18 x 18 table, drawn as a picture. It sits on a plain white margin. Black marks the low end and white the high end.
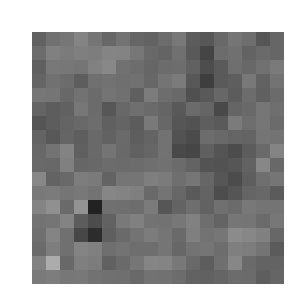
The bottom left is the roughest part. Neither half mirrors the other. The distribution is heavy-tailed on both sides. No single row or column stands out from its neighbours. In the bottom left lies a patch that is rougher than the rest.
